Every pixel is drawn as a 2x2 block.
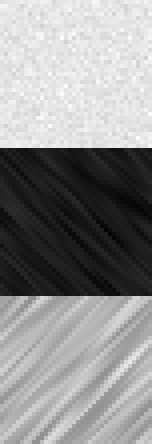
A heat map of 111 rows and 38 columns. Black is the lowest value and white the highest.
The table splits into 3 rows of 1 panel. Panel 1,1: very high, fine-grained, faint in contrast. Panel 2,1: very low, slanting down to the right, faint in contrast. Panel 3,1: high, slanting up to the right.
